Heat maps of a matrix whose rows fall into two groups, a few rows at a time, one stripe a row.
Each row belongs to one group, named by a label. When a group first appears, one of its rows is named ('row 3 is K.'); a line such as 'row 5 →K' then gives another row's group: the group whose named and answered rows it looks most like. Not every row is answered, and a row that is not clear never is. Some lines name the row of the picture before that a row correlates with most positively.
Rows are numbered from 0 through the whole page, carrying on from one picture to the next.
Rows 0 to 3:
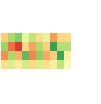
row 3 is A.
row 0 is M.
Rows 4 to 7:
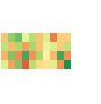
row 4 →M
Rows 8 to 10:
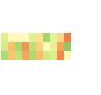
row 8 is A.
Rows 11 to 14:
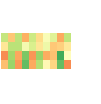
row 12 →M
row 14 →A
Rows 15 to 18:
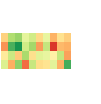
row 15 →M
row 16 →M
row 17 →A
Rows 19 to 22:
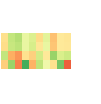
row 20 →M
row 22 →A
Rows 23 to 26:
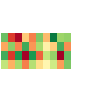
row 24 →A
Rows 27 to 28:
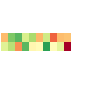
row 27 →M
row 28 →A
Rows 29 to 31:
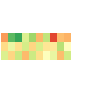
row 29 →M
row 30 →A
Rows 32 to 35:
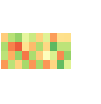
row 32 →M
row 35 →A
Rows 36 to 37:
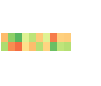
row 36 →M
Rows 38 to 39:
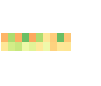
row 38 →A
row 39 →M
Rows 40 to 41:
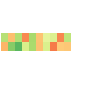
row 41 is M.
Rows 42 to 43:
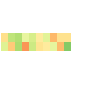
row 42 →M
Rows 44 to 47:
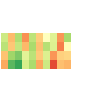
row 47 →M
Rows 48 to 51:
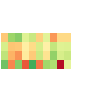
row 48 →M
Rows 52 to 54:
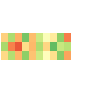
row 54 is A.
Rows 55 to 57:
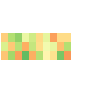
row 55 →M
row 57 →A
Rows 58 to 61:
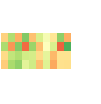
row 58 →A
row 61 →M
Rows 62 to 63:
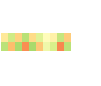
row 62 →A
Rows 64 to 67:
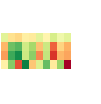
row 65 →M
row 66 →M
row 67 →A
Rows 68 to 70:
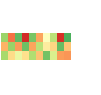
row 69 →A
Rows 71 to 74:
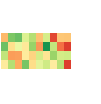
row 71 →M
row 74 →A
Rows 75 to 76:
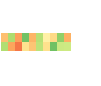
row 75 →A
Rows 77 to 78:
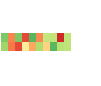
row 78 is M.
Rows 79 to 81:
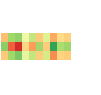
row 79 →M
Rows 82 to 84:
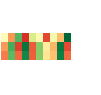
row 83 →A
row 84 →A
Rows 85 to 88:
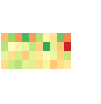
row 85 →A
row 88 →M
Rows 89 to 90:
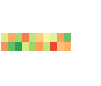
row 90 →M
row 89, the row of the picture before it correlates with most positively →87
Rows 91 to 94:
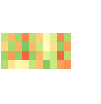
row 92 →A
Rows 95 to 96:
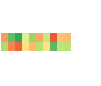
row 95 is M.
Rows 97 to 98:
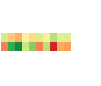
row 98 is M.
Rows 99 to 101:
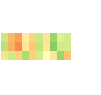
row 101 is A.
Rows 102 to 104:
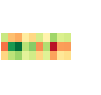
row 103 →M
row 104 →M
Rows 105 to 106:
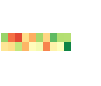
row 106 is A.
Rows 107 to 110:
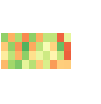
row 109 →A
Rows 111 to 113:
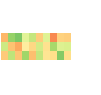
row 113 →A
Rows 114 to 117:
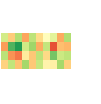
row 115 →M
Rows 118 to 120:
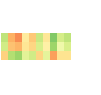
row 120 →M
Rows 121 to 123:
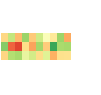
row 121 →A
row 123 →M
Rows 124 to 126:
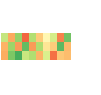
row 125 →A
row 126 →M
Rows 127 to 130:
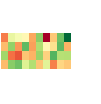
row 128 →A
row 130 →M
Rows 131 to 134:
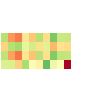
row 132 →M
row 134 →A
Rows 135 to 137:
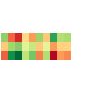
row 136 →M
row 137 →M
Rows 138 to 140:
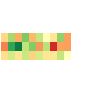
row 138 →A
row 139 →M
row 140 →A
